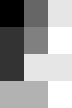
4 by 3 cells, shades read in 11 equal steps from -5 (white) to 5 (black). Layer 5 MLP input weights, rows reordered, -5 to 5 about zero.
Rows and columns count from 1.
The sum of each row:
2 -2 -5 -9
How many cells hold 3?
2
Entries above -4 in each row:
2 2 1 2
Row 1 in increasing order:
-4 1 5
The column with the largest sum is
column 1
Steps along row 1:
down down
